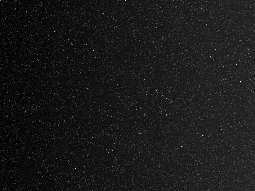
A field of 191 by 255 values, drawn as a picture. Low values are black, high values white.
There are no regular stripes. There is an overall slope up to the right. Overall the values sit about 10% of the way up the scale. The values are skewed, with a long tail toward high values.
